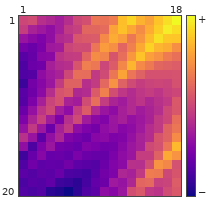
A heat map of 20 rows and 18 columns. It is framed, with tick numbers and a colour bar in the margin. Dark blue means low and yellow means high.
Ninth with the highest average: top right. Ninth with the lowest average: bottom left. Slope: up to the top right. Mirror symmetry: none.
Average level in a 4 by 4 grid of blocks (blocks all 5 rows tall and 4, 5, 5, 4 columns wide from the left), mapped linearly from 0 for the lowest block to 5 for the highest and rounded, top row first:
1345 | 1333 | 1113 | 0013
